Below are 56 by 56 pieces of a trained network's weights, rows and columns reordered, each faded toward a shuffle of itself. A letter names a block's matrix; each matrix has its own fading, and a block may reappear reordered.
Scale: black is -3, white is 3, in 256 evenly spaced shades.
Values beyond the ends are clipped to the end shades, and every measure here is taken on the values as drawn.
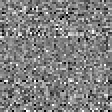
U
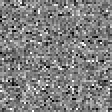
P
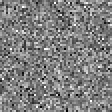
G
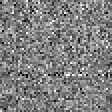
G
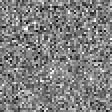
G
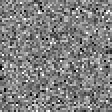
P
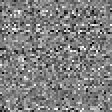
U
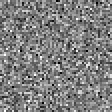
G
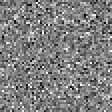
P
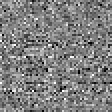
U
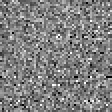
G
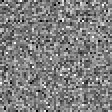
G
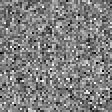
G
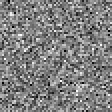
G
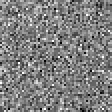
G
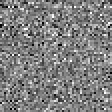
U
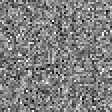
G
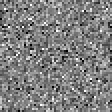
P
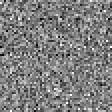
G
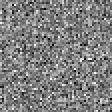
G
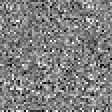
U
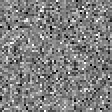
P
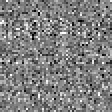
U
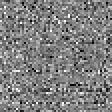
U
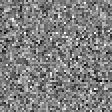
G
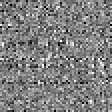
U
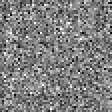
G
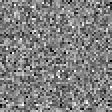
G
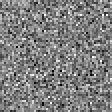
G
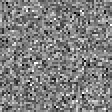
G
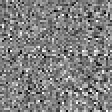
U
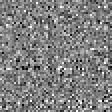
U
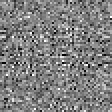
U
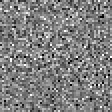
P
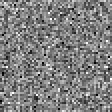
G
